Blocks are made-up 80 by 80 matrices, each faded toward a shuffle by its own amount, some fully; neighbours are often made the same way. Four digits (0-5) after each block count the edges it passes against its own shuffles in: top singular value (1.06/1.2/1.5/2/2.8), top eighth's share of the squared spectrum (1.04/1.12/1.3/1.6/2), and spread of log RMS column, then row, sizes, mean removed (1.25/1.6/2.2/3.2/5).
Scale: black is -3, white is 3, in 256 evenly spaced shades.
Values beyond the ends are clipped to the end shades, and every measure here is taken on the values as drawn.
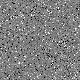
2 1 0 0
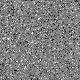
2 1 0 0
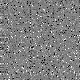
2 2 0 0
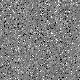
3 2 1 0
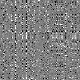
4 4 3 2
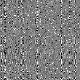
4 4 3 2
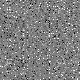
3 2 1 0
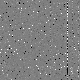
4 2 1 0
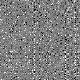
4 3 2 1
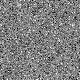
0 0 0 0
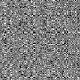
4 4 2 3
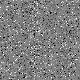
3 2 1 0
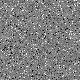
2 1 0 0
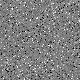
0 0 0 0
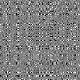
5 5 3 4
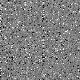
3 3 1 1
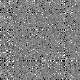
4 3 2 2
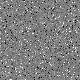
1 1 0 0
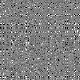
4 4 3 3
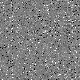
3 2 1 1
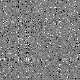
3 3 2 1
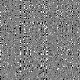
4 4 3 2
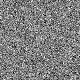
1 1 0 0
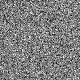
0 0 0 0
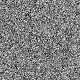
0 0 0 0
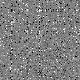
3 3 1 1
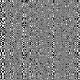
5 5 4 3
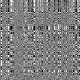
5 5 4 3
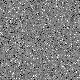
1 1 0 0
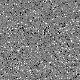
2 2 0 1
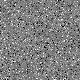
0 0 0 0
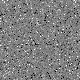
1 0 0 0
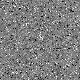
2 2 0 1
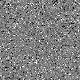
3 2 0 1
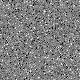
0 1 0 0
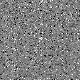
1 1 1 1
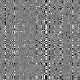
5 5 4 2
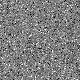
0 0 0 0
